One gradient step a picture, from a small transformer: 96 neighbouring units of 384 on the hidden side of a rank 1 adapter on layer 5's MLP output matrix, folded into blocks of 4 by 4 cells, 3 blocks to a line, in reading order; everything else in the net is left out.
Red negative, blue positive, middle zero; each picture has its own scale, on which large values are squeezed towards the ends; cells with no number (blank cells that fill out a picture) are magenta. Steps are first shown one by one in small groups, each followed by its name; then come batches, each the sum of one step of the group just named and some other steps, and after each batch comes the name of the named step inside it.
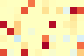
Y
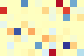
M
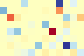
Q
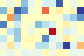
Q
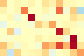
Y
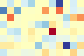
Q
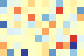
Y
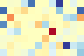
Q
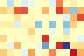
M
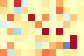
M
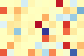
M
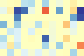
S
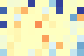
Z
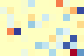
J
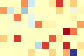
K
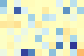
K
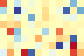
J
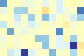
S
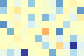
Z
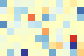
S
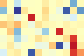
J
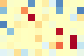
Z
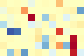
J
